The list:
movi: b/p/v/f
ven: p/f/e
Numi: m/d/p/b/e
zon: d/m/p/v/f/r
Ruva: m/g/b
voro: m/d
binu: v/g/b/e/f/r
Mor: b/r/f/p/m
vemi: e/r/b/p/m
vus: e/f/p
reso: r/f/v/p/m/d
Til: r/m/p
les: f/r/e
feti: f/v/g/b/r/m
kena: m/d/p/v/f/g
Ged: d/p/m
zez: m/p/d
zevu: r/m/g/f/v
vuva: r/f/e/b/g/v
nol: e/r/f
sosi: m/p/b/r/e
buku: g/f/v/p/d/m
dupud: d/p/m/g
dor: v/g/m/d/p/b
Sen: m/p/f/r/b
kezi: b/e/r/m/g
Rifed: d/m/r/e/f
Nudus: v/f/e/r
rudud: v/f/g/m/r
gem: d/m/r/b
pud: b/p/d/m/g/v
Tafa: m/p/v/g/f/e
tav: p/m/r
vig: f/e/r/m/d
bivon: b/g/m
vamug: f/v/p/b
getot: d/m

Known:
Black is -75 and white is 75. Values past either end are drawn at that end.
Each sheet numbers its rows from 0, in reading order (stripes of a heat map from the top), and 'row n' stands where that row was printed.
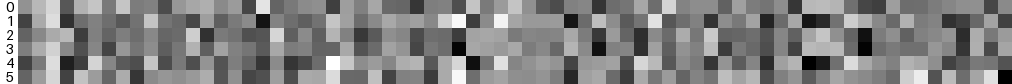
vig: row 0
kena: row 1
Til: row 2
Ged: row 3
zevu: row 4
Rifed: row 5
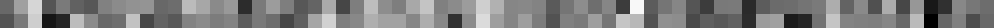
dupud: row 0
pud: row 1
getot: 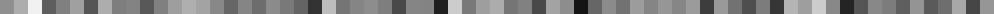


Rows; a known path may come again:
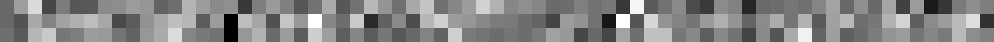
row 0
dupud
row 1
Nudus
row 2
tav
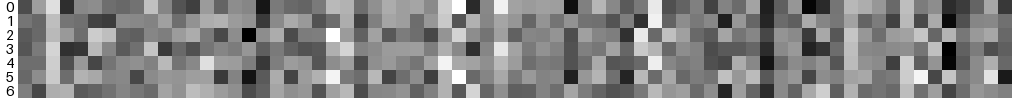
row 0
kena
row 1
bivon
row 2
zon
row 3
pud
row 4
kezi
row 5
nol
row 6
feti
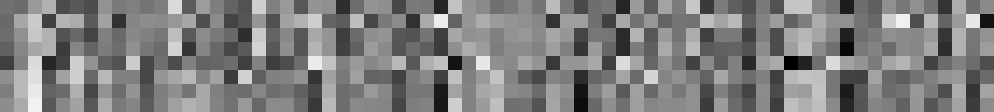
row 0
vemi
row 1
Rifed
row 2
Mor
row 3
Til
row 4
zevu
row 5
vig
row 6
buku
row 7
getot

